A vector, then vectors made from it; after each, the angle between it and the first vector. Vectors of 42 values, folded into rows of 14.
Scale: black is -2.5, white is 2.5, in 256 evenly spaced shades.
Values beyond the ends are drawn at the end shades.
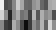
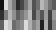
nearly opposite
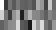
partly aligned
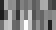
nearly opposite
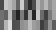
partly opposed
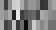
partly aligned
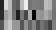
partly opposed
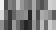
nearly parallel
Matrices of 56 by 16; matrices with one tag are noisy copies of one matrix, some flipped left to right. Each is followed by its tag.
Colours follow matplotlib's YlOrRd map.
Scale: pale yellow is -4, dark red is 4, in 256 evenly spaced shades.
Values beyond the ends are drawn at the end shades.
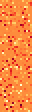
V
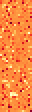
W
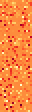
V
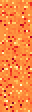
V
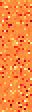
V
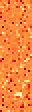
W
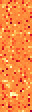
W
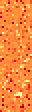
W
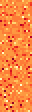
V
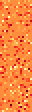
V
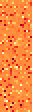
V
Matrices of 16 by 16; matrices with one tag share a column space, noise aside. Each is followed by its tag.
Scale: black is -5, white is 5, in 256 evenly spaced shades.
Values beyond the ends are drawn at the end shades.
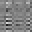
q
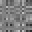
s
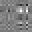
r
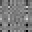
s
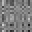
s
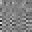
q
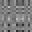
s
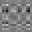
r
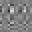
r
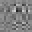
r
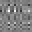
r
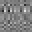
r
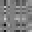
s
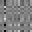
s
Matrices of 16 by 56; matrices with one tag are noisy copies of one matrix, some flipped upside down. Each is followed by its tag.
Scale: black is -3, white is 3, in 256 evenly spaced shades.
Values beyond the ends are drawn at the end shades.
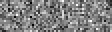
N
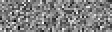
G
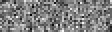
N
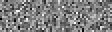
G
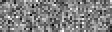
N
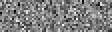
G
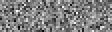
G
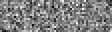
N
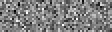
G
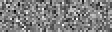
G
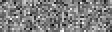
N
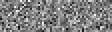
G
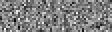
G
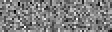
G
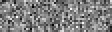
N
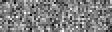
N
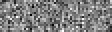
N
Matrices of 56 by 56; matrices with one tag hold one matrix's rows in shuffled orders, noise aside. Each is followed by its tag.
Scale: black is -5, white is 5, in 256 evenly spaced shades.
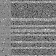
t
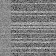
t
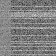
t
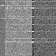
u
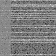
t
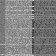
u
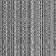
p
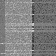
u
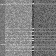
u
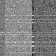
u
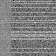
t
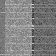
u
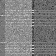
u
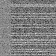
t
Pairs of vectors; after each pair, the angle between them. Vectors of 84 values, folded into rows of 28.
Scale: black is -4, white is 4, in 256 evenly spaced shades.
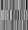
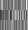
nearly opposite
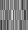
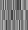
partly opposed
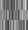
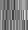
partly aligned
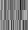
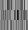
orthogonal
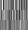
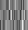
orthogonal
